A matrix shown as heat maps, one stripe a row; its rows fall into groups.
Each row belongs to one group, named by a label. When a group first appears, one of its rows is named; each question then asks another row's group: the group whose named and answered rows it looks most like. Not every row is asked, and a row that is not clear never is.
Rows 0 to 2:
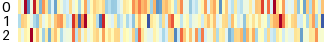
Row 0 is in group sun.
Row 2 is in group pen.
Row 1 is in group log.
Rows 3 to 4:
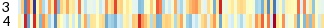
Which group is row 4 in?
sun
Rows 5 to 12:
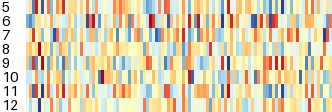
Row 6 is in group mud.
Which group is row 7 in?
log
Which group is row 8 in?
pen
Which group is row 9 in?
sun
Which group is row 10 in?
mud
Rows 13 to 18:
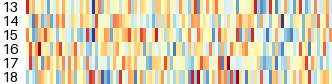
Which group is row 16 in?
pen
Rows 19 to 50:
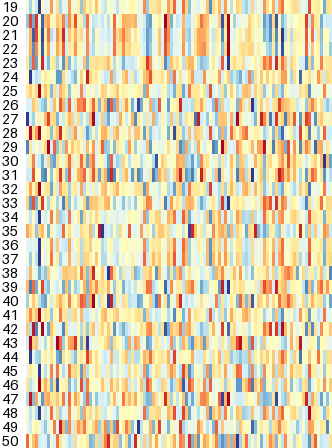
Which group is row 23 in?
sun
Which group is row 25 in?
pen
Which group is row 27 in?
mud
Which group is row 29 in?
mud
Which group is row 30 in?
log
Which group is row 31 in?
log
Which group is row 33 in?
sun
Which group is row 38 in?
log
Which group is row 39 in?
sun
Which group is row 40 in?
log
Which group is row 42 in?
sun
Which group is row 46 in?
pen
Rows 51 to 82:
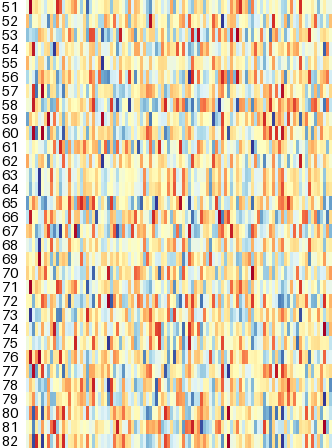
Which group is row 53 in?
mud
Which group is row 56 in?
mud
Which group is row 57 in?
sun
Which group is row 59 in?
mud
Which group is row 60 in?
sun
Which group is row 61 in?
log
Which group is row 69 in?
pen
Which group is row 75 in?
log
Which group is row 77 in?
sun
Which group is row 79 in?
log
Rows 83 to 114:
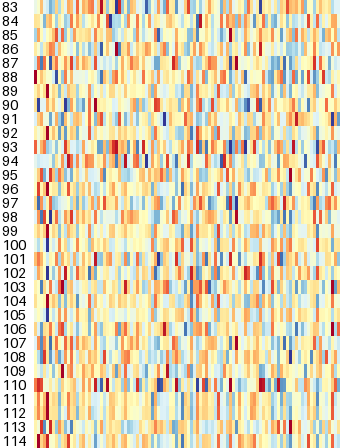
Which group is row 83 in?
log
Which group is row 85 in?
mud
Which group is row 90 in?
pen
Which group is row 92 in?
pen
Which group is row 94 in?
log
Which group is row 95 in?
sun
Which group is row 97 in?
sun
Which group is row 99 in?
pen
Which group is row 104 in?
pen
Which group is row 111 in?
pen
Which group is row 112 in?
pen
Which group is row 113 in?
sun
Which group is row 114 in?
pen
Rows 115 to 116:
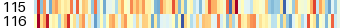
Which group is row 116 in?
pen
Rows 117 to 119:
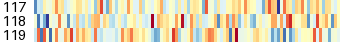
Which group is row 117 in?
mud
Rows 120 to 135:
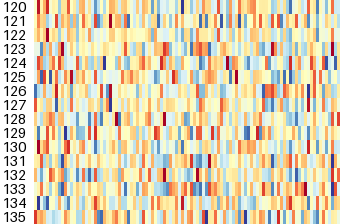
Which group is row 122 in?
pen
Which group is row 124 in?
sun
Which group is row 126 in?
mud
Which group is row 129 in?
pen
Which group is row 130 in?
pen
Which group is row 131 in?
log
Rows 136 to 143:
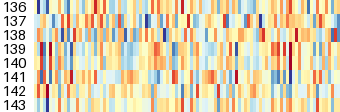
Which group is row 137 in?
log
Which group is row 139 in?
sun
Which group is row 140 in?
sun
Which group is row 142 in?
pen
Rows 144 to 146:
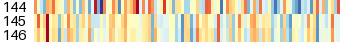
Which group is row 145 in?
pen
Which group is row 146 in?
pen
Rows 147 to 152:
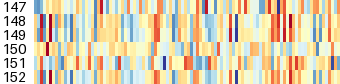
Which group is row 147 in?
mud
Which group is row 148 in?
sun
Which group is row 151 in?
log
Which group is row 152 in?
sun
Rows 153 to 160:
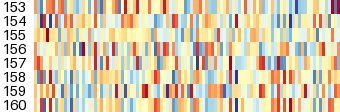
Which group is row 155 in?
pen
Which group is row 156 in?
log
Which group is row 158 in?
sun
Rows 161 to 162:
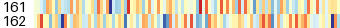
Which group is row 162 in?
log
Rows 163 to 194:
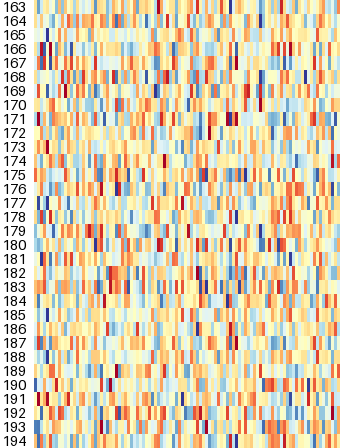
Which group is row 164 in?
log
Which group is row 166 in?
sun
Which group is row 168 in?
log
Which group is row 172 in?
log
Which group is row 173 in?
pen
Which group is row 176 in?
log
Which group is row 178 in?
sun
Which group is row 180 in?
mud
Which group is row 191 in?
pen
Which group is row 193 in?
mud
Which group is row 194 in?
sun
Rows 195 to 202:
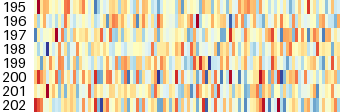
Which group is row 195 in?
pen
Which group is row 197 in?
mud
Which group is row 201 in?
pen
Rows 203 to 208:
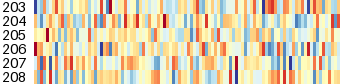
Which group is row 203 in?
mud
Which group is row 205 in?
pen
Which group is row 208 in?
sun
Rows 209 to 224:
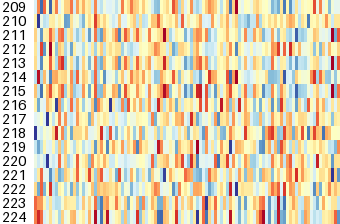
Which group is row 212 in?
sun
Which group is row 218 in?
mud
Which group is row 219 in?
mud
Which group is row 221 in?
log
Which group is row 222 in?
sun
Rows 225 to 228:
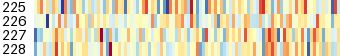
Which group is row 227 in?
mud
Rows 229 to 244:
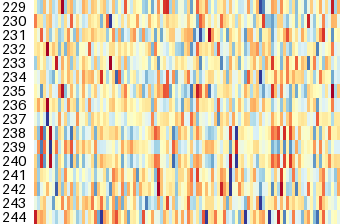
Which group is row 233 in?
mud
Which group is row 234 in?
log
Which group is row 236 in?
pen
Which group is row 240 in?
sun
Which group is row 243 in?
log
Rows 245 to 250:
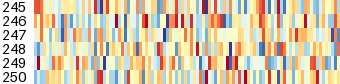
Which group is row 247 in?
log
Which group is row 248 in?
mud
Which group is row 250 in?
mud
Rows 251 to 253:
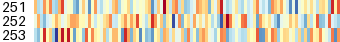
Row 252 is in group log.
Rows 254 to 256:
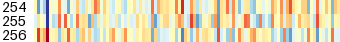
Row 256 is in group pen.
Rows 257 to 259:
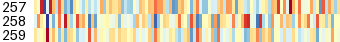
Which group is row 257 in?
sun
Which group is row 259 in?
pen
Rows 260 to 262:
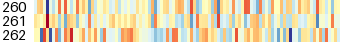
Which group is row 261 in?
pen
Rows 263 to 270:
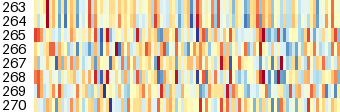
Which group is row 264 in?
pen
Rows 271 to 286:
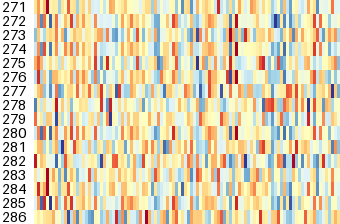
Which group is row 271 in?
pen
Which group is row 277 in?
log
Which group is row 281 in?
log
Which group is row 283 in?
pen
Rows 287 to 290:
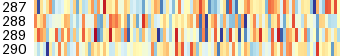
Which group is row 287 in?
sun
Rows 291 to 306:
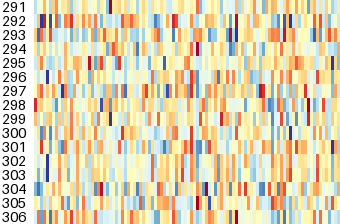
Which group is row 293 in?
sun
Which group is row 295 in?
log
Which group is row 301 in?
log
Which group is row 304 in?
mud
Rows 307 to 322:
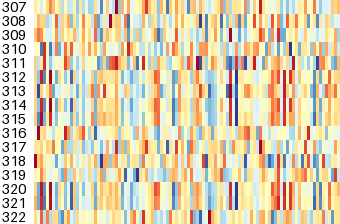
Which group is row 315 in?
sun
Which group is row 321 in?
sun
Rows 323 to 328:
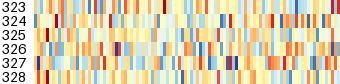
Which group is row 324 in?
mud
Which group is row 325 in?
pen
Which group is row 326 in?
log
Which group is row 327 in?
sun
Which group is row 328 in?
pen
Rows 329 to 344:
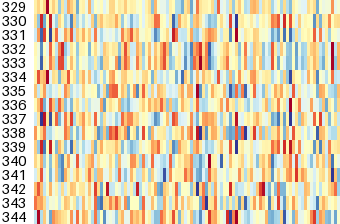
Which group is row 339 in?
sun
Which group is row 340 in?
log
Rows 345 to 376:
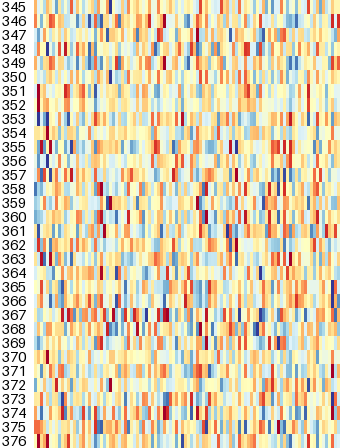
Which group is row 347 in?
mud
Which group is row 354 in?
pen
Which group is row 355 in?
sun
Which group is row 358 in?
mud
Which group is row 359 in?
mud
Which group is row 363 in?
sun
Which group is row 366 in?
log
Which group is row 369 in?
mud
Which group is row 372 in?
mud
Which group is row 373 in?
log
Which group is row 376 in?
pen
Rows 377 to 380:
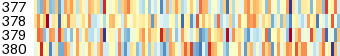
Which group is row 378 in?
pen
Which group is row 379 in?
sun
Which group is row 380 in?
log
